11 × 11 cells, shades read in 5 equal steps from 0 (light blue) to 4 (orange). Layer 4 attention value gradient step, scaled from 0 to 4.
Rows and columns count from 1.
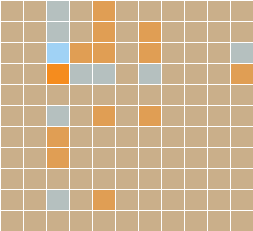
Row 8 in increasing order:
2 2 2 2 2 2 2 2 2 2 3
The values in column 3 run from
0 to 4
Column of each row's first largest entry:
5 5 4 3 1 5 3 3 1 5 1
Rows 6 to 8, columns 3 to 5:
1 2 3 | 3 2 2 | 3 2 2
